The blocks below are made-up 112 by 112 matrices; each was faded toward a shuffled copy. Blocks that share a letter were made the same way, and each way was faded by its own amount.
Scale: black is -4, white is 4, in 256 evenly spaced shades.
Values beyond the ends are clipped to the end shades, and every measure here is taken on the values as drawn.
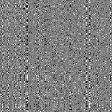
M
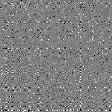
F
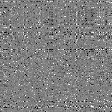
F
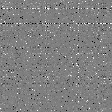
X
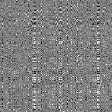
M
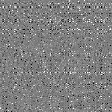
F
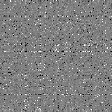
X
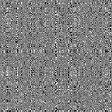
M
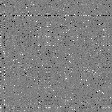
X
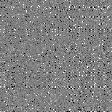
X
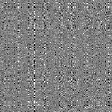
M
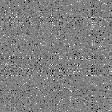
X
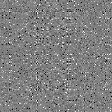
X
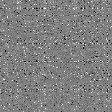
X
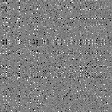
F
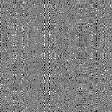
M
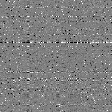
F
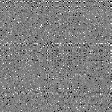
F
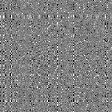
M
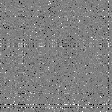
F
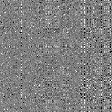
M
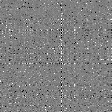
F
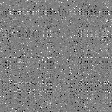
X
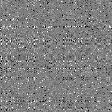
F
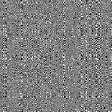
M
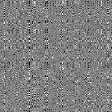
M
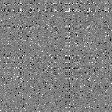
F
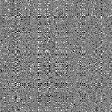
M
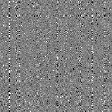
M
